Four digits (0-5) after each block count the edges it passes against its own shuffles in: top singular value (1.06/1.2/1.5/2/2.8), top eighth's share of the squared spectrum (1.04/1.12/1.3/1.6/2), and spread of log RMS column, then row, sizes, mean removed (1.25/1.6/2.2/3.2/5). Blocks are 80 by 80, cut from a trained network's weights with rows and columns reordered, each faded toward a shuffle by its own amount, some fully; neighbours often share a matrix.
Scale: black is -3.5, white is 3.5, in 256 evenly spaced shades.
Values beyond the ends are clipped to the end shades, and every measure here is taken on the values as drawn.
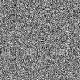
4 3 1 0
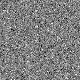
2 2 0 0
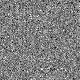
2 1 0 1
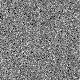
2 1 0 0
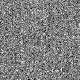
2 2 0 1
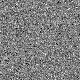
0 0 0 0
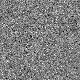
1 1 0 0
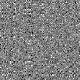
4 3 2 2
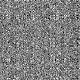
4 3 1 2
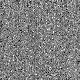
2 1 0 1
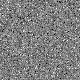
1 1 0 0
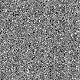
2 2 0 1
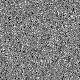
2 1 0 0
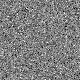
0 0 0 0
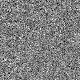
2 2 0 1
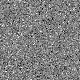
0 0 0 0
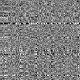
4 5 2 3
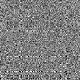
4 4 2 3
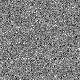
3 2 0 1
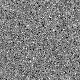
0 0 0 0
